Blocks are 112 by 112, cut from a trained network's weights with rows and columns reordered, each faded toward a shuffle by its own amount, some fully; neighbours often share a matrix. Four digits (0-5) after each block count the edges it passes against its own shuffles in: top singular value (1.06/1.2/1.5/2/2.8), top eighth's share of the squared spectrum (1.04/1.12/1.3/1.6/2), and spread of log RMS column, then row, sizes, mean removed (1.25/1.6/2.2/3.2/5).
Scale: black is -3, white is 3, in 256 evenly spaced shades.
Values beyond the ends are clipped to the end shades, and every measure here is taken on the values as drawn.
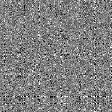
4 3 3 2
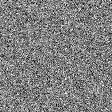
1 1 0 0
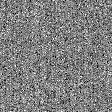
2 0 0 0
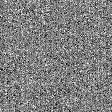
2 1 0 0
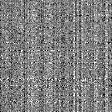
4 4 2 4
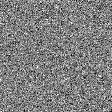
2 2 0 1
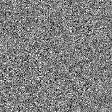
2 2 1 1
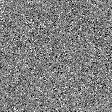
1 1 0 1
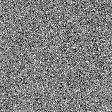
0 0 0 0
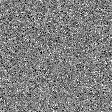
0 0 0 0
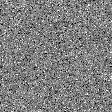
1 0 0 0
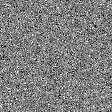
1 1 0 0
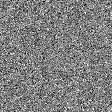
1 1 0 0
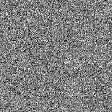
3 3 1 2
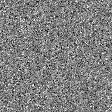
1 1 0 0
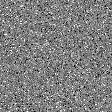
0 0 0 0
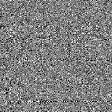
3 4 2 3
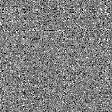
3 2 2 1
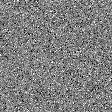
2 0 0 0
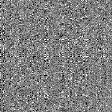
4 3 3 2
